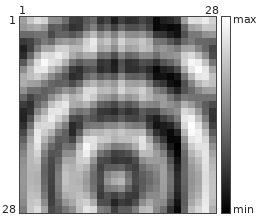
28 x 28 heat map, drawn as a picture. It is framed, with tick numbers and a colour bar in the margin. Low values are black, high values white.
No single row or column stands out from its neighbours. Concentric rings centre on the bottom middle. No overall slope runs across the table.
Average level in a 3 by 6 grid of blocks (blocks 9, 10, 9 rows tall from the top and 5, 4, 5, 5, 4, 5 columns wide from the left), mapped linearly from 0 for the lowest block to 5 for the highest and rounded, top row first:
432205
334404
443225
